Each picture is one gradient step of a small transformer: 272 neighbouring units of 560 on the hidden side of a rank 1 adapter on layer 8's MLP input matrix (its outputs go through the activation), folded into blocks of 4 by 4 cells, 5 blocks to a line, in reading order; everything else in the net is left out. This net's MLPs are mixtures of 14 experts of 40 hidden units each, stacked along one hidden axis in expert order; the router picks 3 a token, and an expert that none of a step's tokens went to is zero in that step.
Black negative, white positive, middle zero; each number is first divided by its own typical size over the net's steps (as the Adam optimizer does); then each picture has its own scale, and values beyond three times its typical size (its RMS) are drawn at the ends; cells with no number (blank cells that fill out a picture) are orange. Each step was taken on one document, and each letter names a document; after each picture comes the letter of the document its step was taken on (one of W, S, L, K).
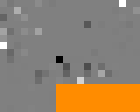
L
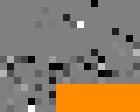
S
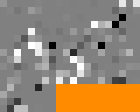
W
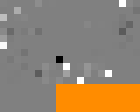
L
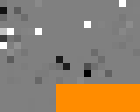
L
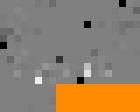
L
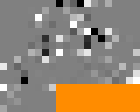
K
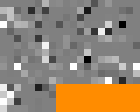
K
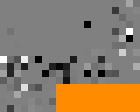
S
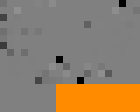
L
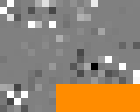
K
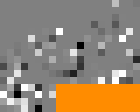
W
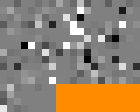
K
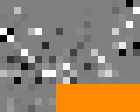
S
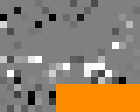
S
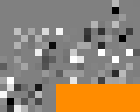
W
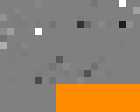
L
